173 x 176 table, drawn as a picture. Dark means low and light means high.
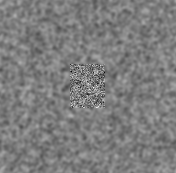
No seam splits the table. There are no regular stripes. Values change most from cell to cell in the centre. The field is mottled with small blotches. The halves do not mirror each other. An odd patch, rougher than its surroundings, sits in the centre.
